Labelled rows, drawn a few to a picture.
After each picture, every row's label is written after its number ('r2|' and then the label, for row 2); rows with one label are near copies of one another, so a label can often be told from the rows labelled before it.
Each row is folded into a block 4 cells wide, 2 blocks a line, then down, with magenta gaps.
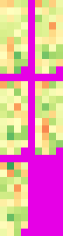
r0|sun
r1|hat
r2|hat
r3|sun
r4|hat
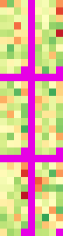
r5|hat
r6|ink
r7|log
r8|log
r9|ink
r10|log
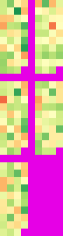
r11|log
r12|hat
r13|log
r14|log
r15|log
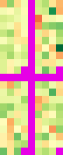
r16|hat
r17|log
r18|sun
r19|log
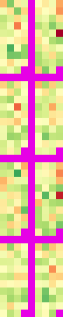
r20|hat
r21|ink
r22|hat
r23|hat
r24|log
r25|ink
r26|hat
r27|hat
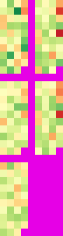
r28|log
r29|ink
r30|ink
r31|ink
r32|hat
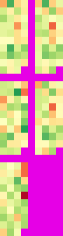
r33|hat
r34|hat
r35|log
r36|hat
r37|ink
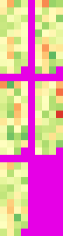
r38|sun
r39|sun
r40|hat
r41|ink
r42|sun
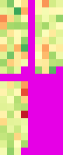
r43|log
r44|sun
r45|ink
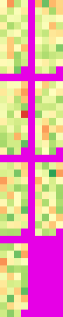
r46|sun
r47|hat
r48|ink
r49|sun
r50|log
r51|log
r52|log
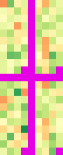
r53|hat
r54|sun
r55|log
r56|sun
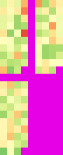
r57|ink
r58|hat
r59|sun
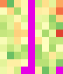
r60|hat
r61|ink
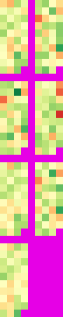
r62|sun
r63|log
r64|log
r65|ink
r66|sun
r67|log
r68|sun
